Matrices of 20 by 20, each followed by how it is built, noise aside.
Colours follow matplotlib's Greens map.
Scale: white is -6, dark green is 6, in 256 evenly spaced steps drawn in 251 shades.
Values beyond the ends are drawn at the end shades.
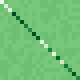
diagonal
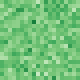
noise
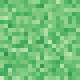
noise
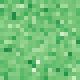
noise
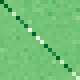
diagonal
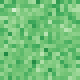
noise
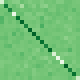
diagonal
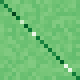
diagonal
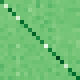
diagonal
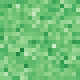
noise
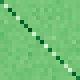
diagonal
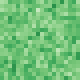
noise
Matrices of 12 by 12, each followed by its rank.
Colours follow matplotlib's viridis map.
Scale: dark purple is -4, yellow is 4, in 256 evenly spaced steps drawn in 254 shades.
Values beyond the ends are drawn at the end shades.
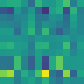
two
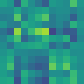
two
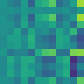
two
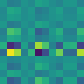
one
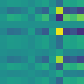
one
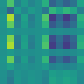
one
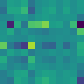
two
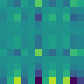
one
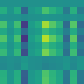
one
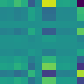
one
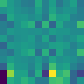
two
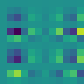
one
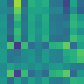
two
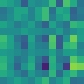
two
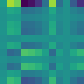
one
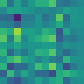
two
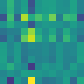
two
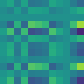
one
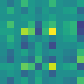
two
